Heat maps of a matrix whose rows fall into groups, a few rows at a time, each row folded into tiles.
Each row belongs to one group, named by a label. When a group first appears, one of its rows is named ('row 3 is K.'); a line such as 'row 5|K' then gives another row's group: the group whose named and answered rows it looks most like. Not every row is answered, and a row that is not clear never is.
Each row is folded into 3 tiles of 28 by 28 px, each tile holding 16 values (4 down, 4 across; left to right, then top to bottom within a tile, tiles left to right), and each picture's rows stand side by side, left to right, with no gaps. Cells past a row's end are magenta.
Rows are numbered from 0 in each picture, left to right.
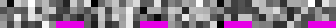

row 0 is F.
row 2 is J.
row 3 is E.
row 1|F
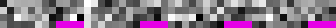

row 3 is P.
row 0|J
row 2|P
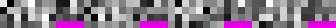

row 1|F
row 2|F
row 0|F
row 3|F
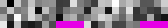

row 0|F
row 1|F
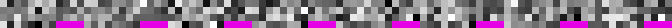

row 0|F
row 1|P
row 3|J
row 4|J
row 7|J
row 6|P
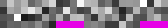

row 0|E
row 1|E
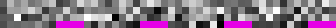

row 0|E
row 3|E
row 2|J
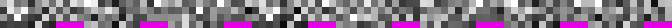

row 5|P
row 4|J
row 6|E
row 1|E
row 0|E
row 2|P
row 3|E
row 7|E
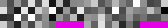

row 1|P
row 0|J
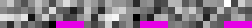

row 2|E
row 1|J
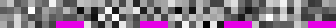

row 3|F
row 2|P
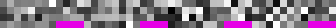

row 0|E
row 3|J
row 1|F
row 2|E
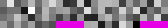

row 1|J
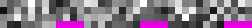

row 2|E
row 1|P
